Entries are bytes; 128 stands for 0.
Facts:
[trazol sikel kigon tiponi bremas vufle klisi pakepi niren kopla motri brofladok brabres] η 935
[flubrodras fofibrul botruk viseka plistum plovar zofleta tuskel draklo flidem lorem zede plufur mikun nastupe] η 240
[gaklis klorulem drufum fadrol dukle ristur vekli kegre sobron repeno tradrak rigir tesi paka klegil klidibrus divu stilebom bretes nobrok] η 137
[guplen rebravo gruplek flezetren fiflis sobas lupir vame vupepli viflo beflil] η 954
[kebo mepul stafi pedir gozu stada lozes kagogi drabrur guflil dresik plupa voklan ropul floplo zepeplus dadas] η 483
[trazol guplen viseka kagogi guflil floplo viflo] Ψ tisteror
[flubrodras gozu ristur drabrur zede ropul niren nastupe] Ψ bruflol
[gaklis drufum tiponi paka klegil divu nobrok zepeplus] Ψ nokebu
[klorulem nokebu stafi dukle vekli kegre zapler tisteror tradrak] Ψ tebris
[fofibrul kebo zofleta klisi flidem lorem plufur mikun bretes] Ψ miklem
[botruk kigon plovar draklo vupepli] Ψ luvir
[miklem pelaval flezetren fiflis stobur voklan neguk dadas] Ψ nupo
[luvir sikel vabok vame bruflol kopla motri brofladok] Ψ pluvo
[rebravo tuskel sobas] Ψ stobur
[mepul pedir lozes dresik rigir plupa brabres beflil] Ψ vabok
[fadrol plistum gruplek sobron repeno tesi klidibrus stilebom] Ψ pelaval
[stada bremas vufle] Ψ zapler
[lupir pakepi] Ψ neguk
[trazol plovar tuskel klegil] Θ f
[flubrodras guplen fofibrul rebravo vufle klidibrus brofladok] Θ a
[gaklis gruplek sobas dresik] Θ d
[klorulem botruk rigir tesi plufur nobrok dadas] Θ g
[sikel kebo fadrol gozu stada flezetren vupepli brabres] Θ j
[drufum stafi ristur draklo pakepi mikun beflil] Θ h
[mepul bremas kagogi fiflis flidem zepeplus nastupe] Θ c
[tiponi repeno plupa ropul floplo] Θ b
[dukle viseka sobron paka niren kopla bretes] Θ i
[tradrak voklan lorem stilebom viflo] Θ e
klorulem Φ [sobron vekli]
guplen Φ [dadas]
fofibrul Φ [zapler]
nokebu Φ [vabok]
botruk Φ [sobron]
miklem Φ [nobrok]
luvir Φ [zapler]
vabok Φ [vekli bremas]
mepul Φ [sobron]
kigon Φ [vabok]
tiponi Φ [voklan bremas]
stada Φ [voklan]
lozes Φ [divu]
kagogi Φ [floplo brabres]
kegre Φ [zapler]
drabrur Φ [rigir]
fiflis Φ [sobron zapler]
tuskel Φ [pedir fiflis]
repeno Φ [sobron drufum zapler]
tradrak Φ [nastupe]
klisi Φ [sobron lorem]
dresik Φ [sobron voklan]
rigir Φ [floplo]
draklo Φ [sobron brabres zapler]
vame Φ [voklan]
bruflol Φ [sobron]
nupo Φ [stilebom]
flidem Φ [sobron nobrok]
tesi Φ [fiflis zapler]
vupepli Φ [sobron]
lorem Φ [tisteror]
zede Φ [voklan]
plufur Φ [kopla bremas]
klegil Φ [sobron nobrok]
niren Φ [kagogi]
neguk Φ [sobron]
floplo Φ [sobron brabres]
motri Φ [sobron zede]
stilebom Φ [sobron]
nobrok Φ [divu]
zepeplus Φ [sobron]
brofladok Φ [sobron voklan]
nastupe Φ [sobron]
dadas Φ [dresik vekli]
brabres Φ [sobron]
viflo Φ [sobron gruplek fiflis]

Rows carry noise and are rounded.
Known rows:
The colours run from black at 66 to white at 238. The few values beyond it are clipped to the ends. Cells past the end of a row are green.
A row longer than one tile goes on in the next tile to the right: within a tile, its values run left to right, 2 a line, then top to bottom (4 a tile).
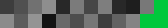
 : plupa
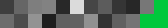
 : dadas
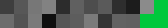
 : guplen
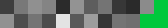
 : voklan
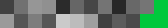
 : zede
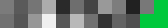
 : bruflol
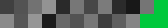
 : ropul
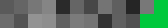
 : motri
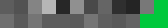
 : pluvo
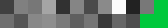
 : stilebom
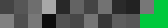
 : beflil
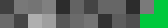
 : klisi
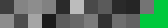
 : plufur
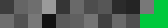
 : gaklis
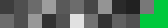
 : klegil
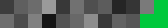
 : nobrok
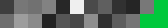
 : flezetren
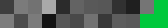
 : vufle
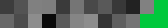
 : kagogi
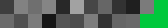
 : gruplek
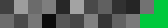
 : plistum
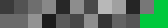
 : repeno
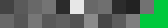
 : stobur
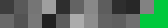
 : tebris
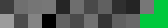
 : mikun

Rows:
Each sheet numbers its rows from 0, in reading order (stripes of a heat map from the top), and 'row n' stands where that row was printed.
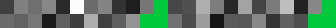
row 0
pelaval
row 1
fiflis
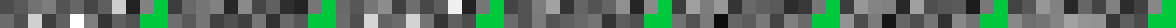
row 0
zepeplus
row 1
sobas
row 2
nastupe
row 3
viflo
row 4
viseka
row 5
lorem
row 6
vame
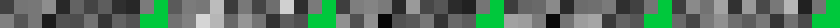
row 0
kigon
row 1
brabres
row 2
zofleta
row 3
tiponi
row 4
sobron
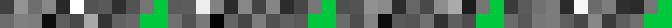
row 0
fadrol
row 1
luvir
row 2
draklo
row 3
nupo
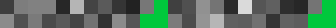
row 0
bretes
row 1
miklem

